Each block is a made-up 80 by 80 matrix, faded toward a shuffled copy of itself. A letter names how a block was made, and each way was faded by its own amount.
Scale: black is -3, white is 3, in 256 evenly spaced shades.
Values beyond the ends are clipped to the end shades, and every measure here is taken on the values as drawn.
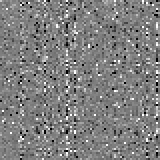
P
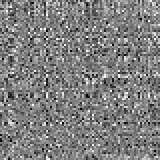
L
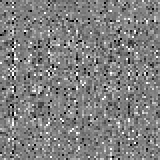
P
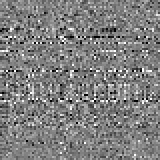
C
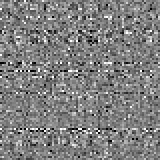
C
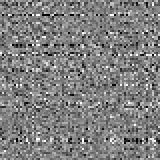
C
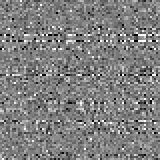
C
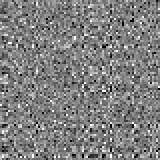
L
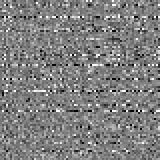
C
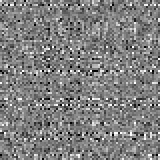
C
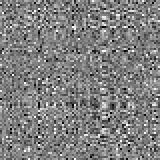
L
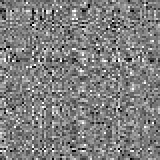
L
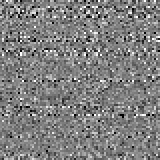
C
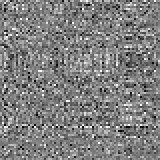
L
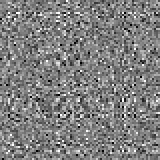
L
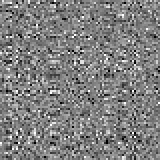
L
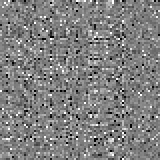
P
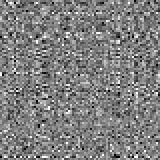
L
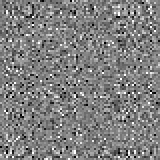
L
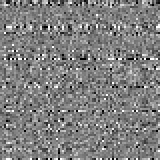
C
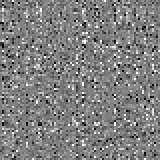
P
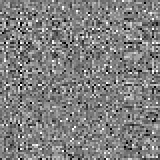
L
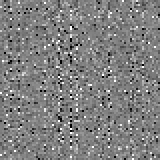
P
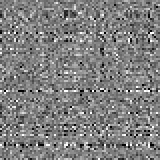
C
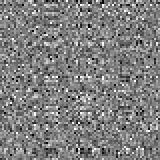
L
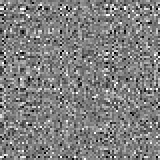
L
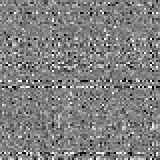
C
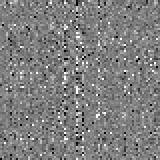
P
